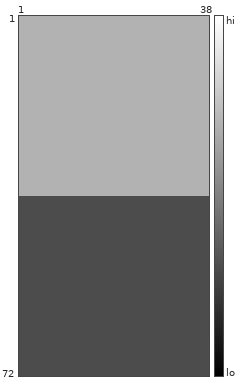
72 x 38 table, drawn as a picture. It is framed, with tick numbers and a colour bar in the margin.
The table splits into 2 rows of 1 panel. Panel 1,1: high, flat. Panel 2,1: low, flat.
